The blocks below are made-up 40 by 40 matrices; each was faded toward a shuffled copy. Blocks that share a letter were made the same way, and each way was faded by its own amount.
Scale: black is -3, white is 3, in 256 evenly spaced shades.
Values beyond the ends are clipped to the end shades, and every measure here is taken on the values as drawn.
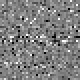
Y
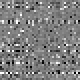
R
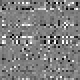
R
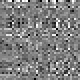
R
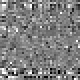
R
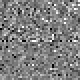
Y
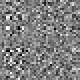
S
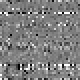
R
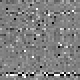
R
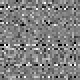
R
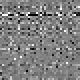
R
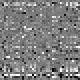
R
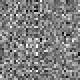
S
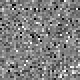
Y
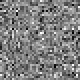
S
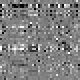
R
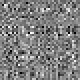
S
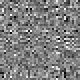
S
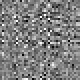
S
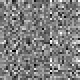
S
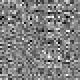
S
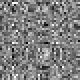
S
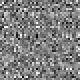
S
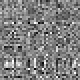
S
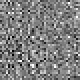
S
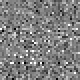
Y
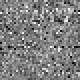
Y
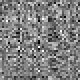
S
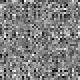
S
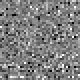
Y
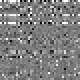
R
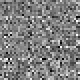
S
